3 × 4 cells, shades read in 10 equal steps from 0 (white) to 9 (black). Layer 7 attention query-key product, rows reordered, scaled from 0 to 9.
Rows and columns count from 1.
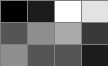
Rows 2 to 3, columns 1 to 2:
6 4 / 4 6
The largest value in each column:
9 8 6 8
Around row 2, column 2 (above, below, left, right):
8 6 6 3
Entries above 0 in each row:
3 4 4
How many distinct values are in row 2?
4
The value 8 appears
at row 1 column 2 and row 3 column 4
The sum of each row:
18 20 24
